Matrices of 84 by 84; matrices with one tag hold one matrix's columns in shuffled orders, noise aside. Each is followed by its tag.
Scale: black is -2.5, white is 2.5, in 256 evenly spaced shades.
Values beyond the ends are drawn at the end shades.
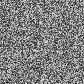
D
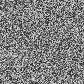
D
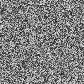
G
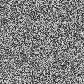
G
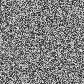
D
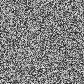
D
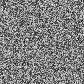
D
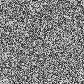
G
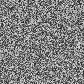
D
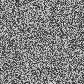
D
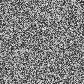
D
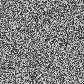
G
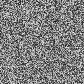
D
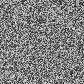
D
